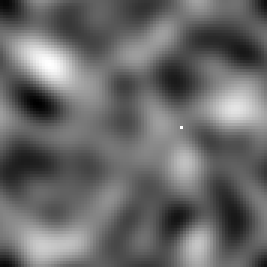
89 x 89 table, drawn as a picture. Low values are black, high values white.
On average the colour sits 40% of the way up the scale. No overall slope runs across the table. One lone cell stands out, far higher than its neighbours. Neither half mirrors the other.
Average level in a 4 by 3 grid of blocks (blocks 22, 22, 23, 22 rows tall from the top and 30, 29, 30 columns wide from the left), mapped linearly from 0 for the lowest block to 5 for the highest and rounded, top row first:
320 | 325 | 032 | 511
